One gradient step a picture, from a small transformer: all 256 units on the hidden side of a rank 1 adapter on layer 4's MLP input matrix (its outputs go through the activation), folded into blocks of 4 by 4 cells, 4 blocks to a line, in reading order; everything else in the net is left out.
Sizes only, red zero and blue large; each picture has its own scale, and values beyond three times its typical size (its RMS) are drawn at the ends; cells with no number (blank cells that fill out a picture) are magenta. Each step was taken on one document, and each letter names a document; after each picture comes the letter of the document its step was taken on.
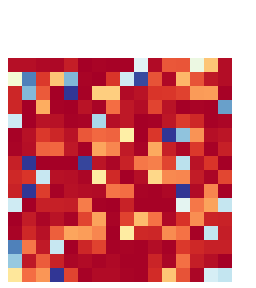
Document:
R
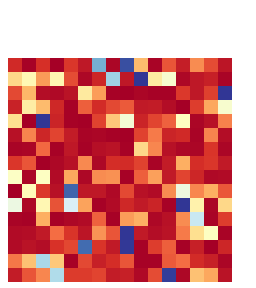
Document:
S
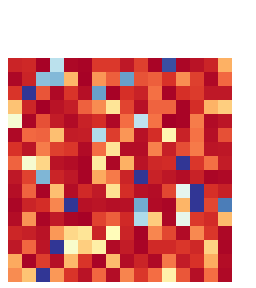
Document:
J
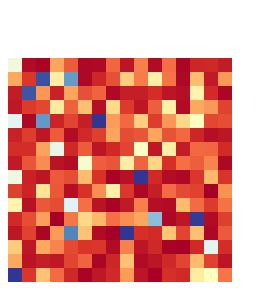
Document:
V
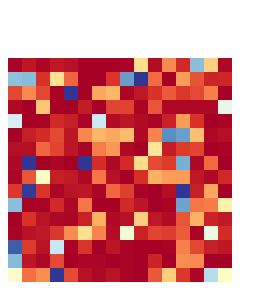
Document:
R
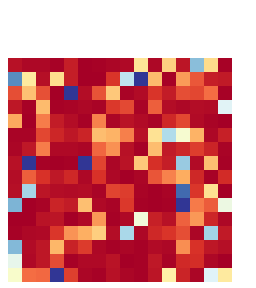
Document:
R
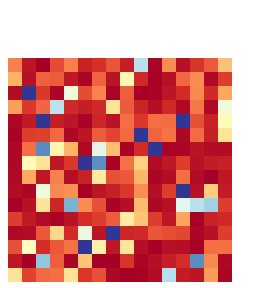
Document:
J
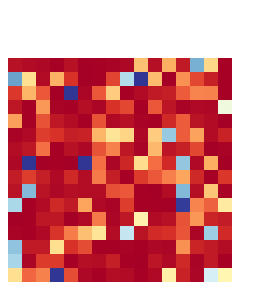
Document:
R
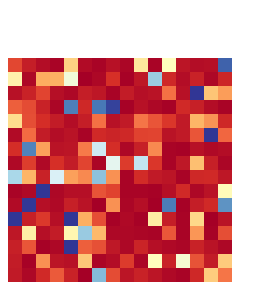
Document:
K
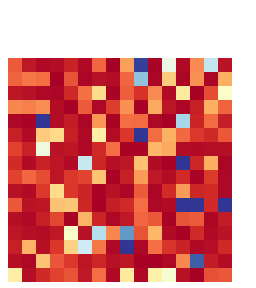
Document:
J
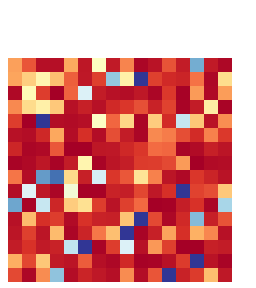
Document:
S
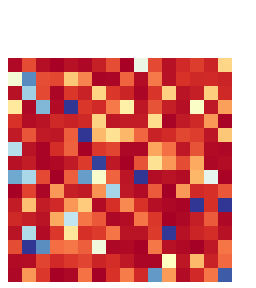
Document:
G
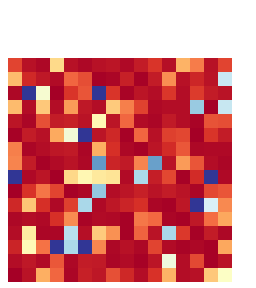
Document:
G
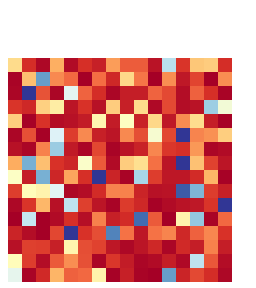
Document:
J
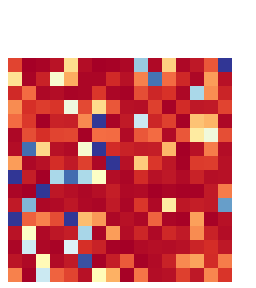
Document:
K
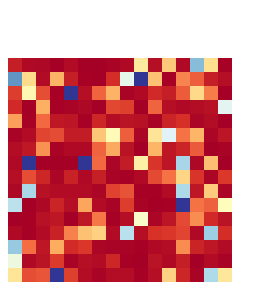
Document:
R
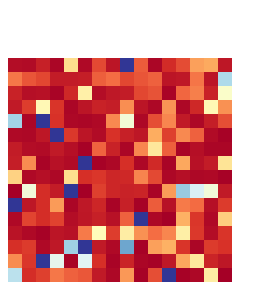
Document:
S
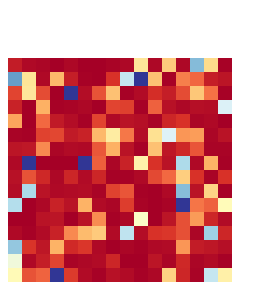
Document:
R
